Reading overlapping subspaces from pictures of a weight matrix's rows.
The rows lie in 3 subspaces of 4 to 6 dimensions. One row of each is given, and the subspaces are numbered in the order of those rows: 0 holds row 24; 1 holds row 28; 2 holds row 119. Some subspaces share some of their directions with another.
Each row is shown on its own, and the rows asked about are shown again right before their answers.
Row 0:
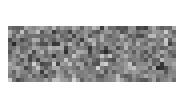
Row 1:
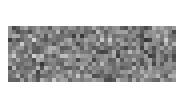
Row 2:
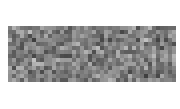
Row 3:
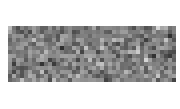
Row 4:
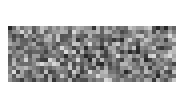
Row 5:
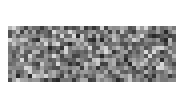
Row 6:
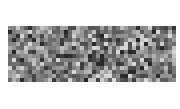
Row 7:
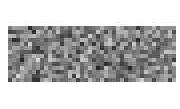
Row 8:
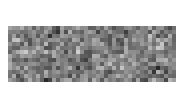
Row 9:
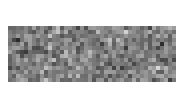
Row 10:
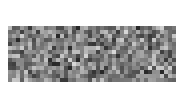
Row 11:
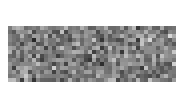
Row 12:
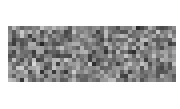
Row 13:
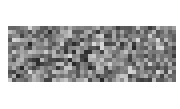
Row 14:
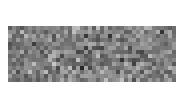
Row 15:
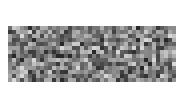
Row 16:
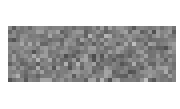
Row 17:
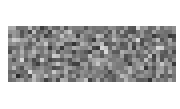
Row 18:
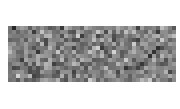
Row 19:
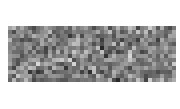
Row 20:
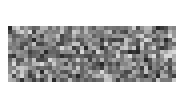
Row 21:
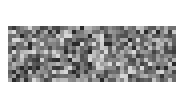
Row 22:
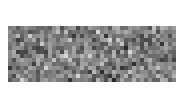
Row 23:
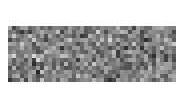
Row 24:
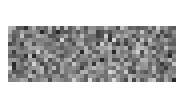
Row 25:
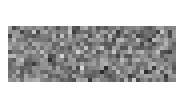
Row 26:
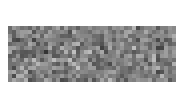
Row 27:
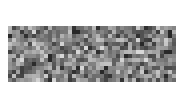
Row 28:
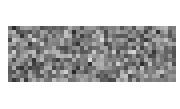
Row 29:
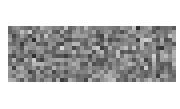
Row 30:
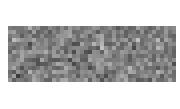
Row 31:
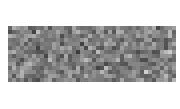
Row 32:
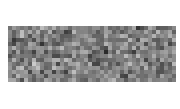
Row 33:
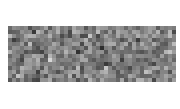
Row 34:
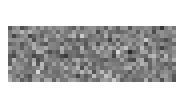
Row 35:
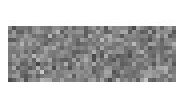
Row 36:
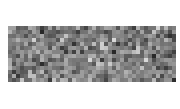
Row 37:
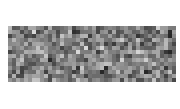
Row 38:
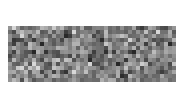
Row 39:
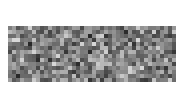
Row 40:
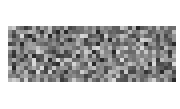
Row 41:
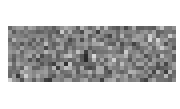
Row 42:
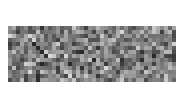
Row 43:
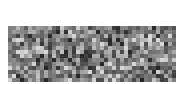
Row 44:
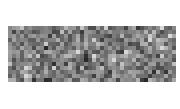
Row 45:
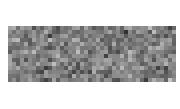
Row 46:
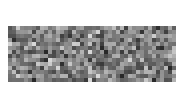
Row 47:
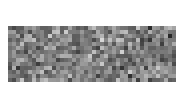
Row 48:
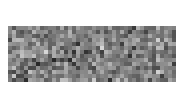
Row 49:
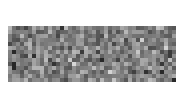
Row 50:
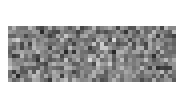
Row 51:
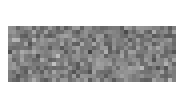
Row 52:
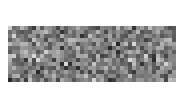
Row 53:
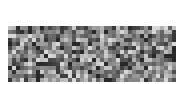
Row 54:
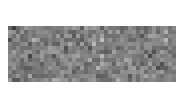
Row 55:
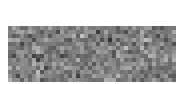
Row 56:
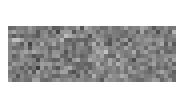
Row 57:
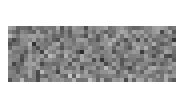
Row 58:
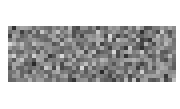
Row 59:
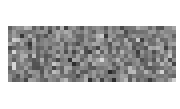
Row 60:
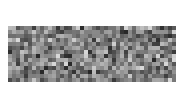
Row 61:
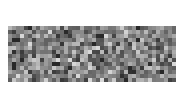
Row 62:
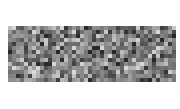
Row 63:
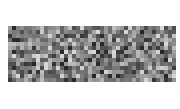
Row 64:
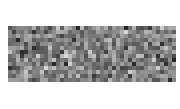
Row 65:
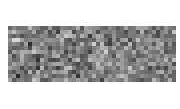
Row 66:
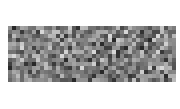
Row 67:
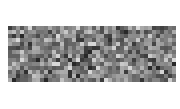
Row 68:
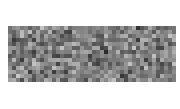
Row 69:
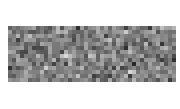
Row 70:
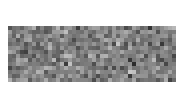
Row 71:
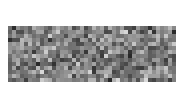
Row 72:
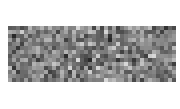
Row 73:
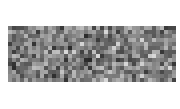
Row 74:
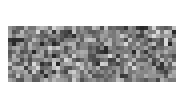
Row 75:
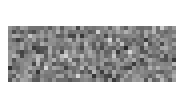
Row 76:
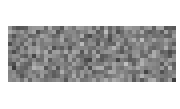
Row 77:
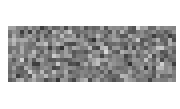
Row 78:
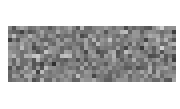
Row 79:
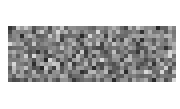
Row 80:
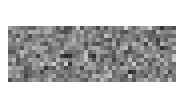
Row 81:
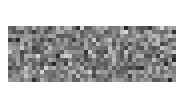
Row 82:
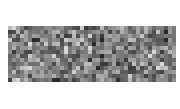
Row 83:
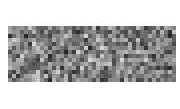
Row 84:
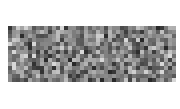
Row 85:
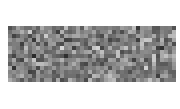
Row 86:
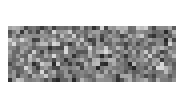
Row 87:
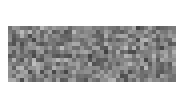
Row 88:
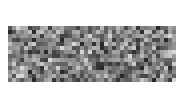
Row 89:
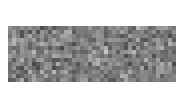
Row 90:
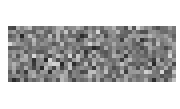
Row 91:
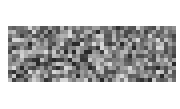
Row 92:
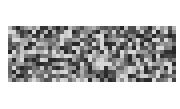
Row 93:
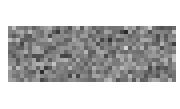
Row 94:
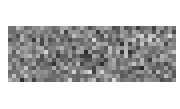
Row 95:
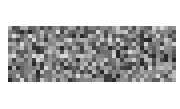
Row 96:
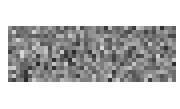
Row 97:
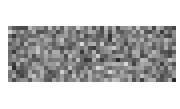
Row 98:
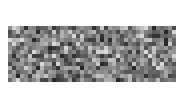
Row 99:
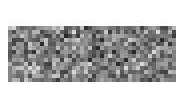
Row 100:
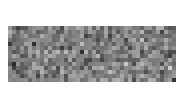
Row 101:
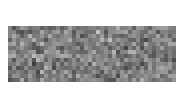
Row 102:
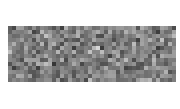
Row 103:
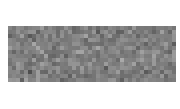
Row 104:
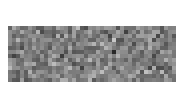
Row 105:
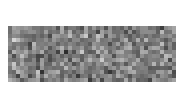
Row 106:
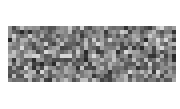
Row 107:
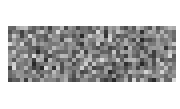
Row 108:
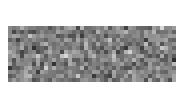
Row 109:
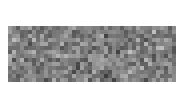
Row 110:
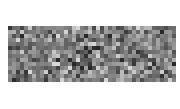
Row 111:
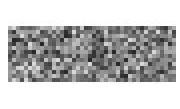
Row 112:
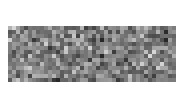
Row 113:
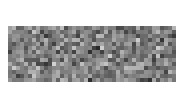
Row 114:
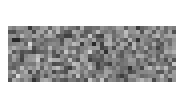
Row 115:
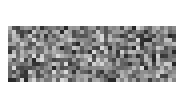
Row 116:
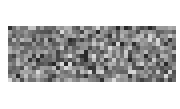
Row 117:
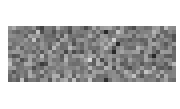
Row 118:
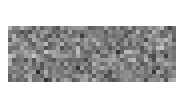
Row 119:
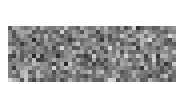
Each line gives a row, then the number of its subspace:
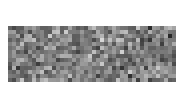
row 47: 2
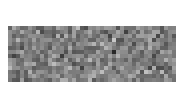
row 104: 0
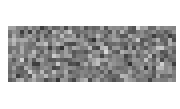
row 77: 1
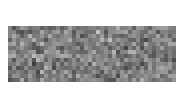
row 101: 1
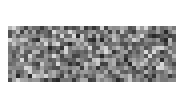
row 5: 1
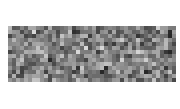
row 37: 0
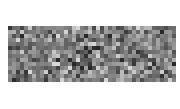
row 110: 0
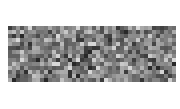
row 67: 0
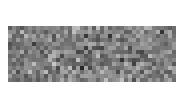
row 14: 0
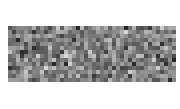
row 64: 2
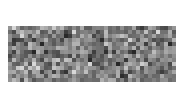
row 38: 1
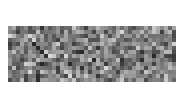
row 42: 0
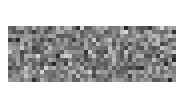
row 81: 2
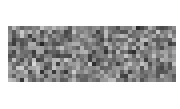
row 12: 1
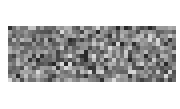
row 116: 2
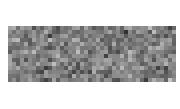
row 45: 2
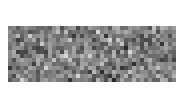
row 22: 2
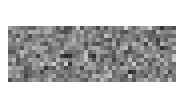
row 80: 2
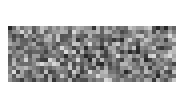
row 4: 0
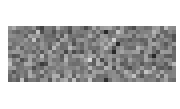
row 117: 0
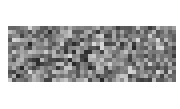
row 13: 2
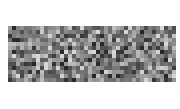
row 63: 0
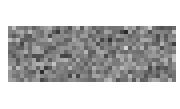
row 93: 2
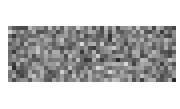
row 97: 0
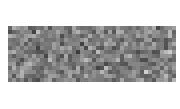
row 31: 0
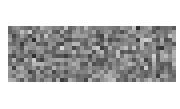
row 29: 1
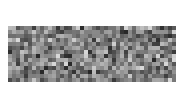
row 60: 2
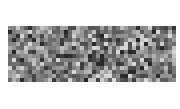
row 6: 2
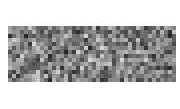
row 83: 0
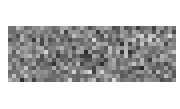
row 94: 2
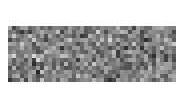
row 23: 2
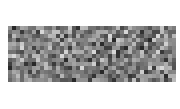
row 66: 0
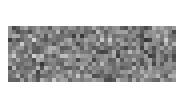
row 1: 1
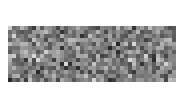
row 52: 2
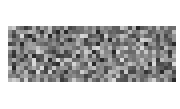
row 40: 0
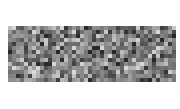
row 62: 1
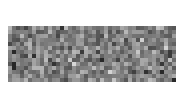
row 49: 0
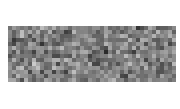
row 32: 1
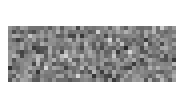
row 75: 2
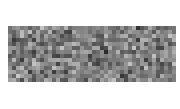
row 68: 1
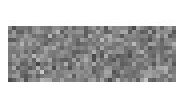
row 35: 2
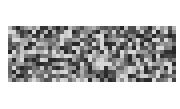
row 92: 0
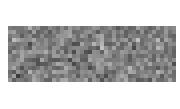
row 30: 2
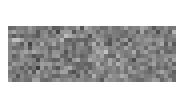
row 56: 1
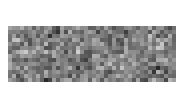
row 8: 2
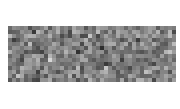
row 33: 0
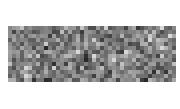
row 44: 2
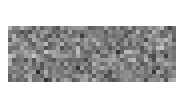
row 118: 2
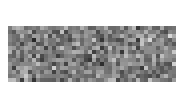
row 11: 2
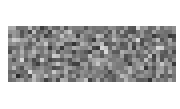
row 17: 1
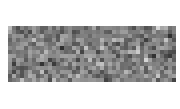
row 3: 0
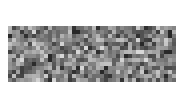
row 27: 0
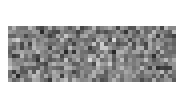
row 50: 0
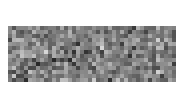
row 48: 2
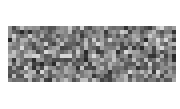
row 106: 2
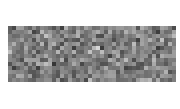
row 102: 1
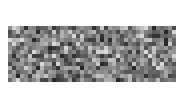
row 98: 1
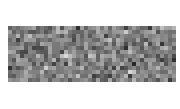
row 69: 2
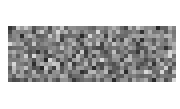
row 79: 0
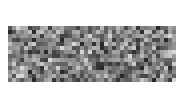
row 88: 0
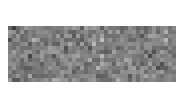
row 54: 1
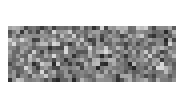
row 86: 1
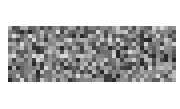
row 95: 2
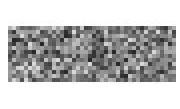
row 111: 1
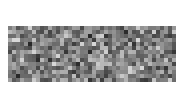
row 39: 2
